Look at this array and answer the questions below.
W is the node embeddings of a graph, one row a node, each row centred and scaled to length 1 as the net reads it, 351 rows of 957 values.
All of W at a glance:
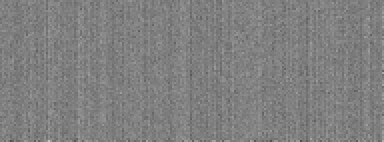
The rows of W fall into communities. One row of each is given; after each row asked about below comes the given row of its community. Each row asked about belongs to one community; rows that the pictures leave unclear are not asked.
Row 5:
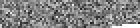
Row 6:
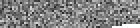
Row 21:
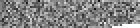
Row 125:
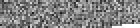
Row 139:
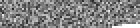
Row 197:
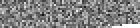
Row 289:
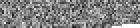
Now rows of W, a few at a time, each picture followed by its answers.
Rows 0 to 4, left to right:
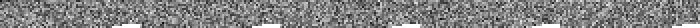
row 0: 197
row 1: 139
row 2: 5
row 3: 21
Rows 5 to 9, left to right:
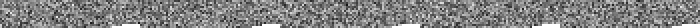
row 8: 139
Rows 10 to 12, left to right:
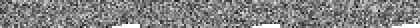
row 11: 6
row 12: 125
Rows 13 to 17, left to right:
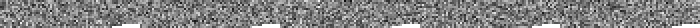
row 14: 6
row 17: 6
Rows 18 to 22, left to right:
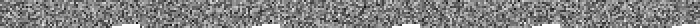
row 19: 6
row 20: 197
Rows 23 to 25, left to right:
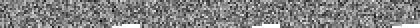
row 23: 6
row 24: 139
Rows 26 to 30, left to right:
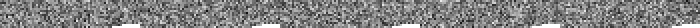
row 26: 197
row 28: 125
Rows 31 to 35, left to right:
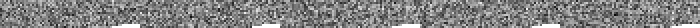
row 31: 21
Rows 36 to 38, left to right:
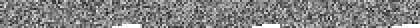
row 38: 197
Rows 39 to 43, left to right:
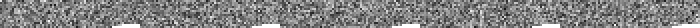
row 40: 125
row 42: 289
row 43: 125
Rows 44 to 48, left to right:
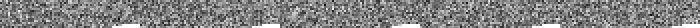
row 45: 6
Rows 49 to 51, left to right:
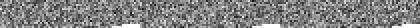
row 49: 6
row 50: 139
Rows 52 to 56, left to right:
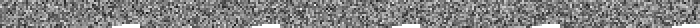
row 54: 21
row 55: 21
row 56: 125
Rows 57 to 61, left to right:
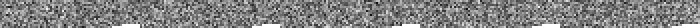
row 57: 5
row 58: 197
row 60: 289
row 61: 125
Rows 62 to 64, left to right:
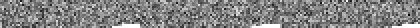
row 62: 139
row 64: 125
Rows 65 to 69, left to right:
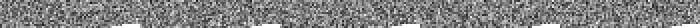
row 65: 6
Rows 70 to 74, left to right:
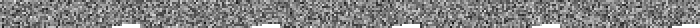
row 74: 197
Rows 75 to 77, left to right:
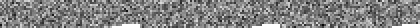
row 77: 6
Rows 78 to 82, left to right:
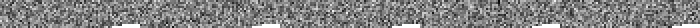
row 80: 197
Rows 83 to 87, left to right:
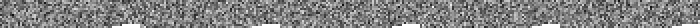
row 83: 197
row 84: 21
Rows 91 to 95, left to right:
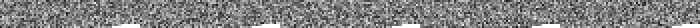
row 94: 125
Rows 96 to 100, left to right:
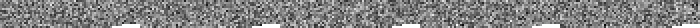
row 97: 6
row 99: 5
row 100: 125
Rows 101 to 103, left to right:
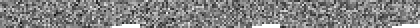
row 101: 125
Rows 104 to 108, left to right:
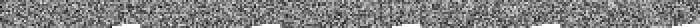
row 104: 139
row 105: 21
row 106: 125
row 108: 21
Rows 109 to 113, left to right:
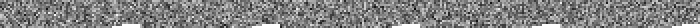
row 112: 197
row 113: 21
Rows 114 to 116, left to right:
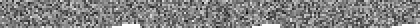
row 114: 6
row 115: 5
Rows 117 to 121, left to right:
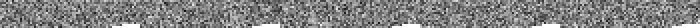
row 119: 197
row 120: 21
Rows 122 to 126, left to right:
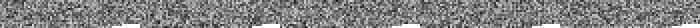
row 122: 197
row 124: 197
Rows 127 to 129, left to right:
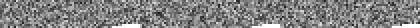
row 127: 6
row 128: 21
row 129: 197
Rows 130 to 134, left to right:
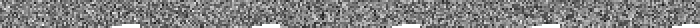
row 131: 197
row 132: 139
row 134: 197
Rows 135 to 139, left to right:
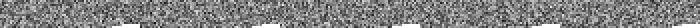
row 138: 21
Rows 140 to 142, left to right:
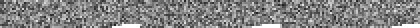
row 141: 125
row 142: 21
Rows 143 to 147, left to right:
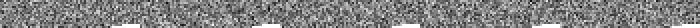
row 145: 139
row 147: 21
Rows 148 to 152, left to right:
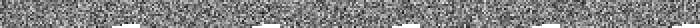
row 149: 139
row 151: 5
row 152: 197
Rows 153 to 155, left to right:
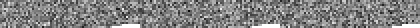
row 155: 197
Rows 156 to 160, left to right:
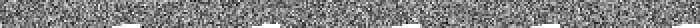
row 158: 197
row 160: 139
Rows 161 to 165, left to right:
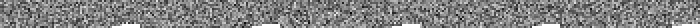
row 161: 21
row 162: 289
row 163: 6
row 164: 139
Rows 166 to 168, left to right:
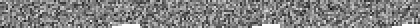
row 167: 197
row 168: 6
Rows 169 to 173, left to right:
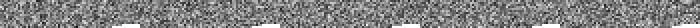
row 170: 6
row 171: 139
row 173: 139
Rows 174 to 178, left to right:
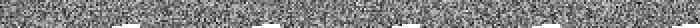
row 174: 197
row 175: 125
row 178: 5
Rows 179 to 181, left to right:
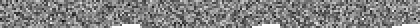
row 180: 139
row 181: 197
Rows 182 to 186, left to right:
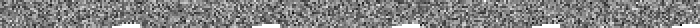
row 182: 139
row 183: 139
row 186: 197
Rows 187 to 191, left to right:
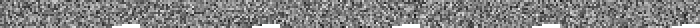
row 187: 125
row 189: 125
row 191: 21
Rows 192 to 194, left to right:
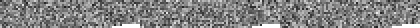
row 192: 21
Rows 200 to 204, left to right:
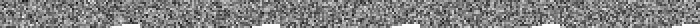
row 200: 289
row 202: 21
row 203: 6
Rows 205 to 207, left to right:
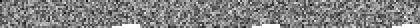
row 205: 197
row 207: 125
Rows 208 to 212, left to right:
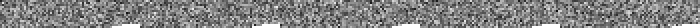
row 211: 125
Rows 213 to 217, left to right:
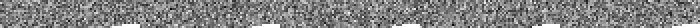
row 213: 21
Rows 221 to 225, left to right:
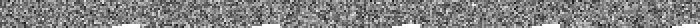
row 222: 6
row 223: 197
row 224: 21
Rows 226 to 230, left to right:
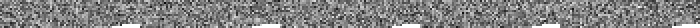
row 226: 197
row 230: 139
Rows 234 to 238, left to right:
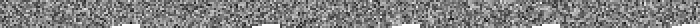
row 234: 21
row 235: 139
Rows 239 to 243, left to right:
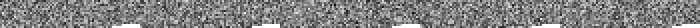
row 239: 197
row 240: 125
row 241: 139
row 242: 21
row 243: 5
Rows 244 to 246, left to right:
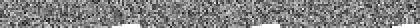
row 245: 21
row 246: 139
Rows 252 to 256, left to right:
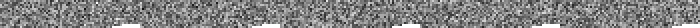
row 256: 289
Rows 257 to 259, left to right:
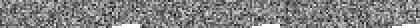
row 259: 289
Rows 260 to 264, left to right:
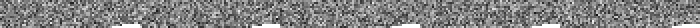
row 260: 21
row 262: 21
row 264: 139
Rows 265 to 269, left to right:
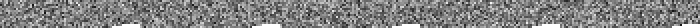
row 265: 6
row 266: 139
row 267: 5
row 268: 6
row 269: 197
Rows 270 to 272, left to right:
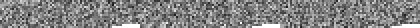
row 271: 289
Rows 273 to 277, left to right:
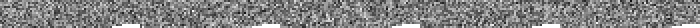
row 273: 5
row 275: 139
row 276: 125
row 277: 289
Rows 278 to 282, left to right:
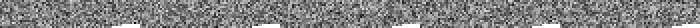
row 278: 6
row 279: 139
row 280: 125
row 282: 125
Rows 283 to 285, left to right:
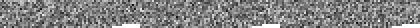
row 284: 125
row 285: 125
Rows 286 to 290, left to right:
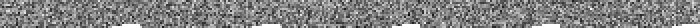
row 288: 5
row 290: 125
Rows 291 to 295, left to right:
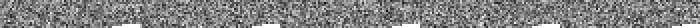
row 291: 197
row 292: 139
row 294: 139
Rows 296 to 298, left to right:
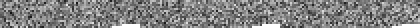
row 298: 125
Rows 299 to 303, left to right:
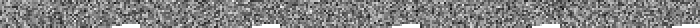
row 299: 5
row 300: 139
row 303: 197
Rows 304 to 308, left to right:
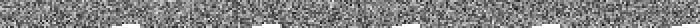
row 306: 21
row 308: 6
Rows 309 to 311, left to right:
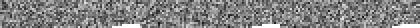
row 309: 125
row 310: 197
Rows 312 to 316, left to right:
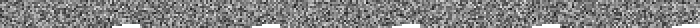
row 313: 21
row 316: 125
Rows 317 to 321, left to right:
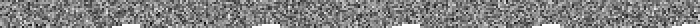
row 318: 139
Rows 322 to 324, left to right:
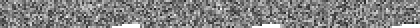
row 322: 21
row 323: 6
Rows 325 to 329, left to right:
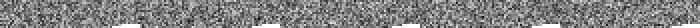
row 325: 139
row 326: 21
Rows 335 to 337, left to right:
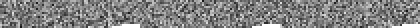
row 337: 21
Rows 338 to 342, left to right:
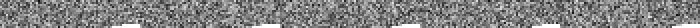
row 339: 125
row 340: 21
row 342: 139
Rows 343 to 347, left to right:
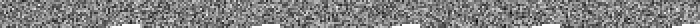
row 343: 6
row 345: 197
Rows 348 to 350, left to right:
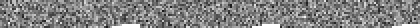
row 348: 21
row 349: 139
